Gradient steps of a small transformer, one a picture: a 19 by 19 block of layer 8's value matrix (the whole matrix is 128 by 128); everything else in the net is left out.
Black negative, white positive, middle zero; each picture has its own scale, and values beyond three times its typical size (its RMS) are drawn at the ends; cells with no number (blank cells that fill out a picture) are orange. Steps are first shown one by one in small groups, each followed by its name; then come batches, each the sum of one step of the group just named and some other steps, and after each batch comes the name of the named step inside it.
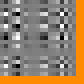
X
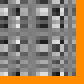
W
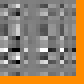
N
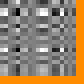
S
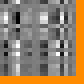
X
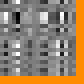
X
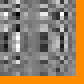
X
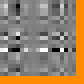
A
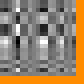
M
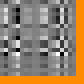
A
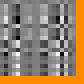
A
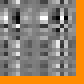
M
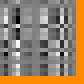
A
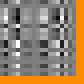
A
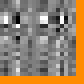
M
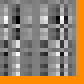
A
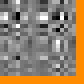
M
